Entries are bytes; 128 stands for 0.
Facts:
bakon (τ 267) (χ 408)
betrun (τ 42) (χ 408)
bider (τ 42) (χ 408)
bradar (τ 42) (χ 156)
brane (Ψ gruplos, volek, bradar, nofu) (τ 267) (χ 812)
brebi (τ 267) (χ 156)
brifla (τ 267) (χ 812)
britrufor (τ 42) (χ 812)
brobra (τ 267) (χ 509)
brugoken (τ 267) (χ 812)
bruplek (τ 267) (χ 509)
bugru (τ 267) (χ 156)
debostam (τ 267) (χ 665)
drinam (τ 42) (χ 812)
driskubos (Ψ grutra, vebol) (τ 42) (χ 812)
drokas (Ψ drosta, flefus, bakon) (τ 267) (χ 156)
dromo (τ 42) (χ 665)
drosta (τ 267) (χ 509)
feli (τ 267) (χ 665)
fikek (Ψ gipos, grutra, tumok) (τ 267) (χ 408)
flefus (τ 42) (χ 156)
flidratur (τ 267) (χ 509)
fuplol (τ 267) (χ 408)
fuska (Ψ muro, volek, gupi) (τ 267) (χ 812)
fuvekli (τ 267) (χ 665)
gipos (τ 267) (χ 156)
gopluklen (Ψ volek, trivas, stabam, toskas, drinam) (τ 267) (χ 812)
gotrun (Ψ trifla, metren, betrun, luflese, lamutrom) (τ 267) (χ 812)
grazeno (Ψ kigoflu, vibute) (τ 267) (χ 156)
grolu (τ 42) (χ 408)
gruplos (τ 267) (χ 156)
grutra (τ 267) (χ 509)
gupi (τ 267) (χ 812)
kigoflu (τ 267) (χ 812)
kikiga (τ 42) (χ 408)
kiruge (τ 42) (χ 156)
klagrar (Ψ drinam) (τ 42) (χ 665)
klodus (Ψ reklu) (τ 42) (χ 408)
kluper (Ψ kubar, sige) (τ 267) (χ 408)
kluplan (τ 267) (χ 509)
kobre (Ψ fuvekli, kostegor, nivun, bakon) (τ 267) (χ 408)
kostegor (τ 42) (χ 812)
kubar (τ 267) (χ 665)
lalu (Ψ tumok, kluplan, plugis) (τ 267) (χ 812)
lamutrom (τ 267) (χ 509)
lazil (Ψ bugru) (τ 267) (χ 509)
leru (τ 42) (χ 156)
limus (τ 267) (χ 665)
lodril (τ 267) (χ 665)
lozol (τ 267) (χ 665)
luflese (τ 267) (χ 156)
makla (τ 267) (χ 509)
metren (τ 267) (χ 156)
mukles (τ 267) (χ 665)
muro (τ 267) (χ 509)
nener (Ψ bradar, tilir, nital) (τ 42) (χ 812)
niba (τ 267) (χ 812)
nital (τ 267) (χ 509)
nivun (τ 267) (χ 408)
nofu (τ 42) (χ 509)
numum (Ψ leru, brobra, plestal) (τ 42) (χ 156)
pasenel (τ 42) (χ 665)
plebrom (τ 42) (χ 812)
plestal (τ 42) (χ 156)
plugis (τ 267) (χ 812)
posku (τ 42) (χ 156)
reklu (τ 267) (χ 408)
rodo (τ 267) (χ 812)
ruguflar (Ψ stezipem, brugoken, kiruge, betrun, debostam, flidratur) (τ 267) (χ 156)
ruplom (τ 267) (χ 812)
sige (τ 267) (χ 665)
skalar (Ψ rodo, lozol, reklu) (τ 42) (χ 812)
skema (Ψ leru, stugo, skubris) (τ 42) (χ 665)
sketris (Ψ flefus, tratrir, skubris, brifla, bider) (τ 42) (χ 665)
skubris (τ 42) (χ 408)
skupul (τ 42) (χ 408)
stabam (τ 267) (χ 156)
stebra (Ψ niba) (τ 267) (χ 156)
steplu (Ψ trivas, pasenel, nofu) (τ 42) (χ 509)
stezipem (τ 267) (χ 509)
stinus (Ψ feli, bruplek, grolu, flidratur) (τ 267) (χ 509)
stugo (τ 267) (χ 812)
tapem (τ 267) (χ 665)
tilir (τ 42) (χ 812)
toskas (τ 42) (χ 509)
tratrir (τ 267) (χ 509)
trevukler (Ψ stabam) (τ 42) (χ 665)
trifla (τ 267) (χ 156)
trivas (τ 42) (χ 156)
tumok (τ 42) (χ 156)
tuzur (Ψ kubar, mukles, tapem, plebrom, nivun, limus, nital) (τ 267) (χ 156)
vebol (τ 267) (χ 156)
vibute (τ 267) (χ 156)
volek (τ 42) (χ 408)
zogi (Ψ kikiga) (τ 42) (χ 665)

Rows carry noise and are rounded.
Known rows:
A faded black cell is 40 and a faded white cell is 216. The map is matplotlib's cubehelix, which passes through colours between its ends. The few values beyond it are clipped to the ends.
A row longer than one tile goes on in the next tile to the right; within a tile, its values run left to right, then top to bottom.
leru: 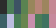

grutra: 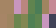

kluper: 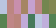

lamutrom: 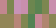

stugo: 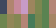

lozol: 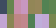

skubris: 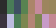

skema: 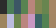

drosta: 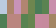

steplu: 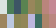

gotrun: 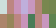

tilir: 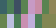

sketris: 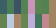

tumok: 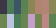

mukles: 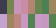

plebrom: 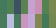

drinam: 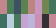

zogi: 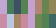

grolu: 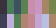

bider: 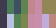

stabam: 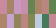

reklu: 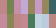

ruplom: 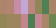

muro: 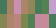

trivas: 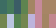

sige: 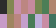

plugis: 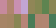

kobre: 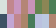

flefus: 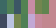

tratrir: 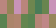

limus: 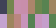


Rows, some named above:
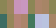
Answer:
fuplol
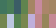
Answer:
trivas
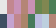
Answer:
kobre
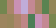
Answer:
brugoken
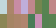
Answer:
niba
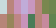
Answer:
gotrun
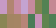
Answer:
kigoflu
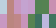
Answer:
brane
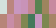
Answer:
stebra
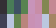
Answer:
volek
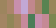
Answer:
brugoken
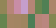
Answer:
brifla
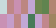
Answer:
tuzur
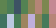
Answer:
toskas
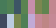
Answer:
flefus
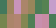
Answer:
muro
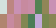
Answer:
grazeno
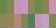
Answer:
flidratur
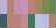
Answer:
nivun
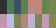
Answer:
pasenel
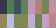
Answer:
bradar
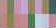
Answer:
reklu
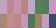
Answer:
fuska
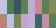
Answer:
nener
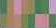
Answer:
muro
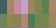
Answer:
stugo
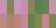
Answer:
nital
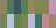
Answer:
nofu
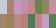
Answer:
stinus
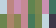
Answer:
fikek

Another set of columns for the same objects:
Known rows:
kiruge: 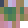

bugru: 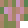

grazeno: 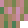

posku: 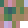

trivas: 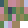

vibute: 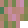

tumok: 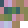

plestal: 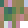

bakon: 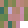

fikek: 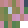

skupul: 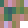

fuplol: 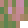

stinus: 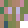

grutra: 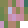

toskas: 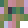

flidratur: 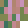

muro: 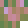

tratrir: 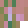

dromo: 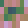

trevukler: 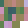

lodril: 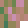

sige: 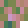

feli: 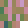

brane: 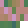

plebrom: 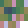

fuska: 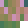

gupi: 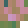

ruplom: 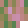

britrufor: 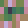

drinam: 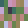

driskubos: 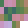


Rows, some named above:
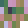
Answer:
drinam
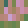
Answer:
stabam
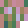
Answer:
gotrun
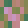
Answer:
nital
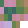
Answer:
driskubos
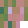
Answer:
bakon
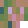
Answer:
nivun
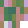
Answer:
numum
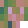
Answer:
nivun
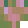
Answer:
muro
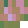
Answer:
stabam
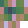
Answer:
tilir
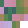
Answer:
driskubos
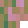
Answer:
lodril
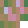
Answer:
gruplos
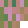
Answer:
brobra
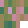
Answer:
kluper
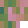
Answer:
fuvekli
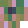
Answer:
nener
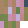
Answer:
plugis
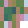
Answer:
sketris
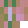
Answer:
tratrir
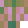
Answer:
drokas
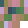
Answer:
pasenel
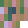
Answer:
steplu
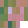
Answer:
bakon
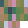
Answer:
bradar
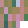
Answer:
lozol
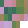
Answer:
driskubos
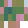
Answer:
skubris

